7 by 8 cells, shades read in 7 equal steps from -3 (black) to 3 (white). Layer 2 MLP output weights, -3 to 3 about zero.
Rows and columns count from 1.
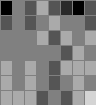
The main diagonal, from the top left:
-3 0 0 0 -1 0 1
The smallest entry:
-3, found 2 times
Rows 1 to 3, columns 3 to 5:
-1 1 -1 / -1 0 1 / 0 1 -1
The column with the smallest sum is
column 5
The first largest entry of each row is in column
4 5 4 7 1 1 8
